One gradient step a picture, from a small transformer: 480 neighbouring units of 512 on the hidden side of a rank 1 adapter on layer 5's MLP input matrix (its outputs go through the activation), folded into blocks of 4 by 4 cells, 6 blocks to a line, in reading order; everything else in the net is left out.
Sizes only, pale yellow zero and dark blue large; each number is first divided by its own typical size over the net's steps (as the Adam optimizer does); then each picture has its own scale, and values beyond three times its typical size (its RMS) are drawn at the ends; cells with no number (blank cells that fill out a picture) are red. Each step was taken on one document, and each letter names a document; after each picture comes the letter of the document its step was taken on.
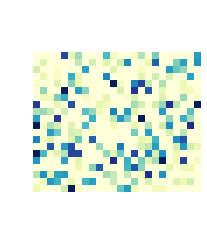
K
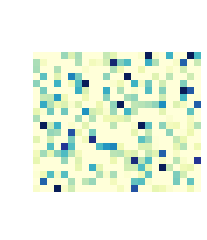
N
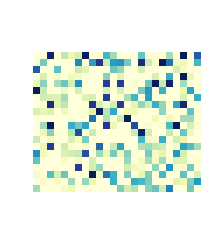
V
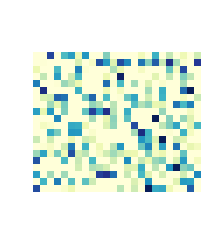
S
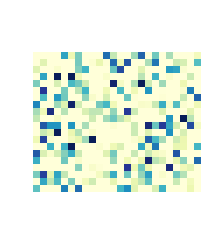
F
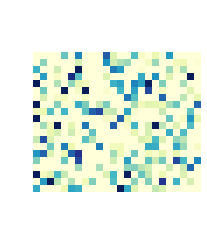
K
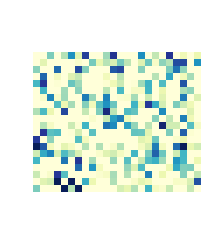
S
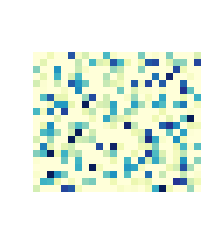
S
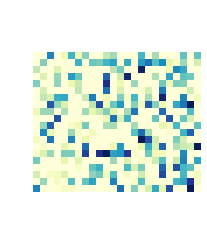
V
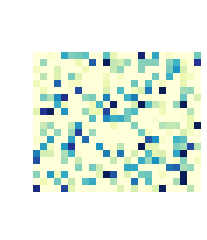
S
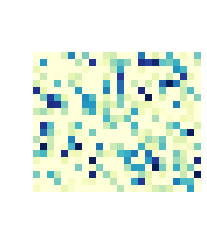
V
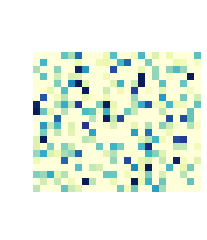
K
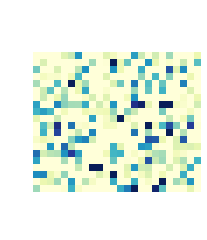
K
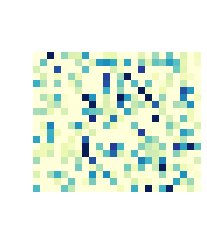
V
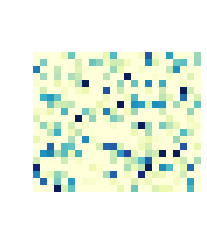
N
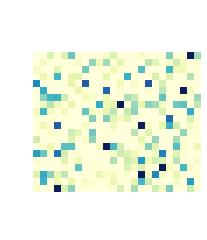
N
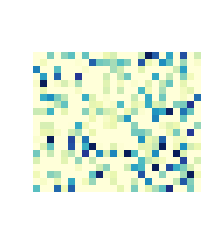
V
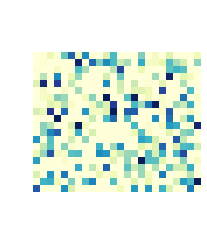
S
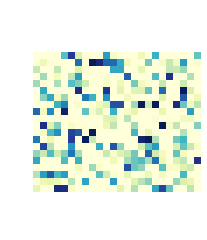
N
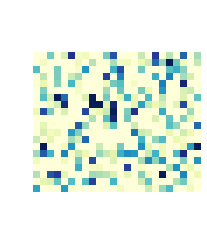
S
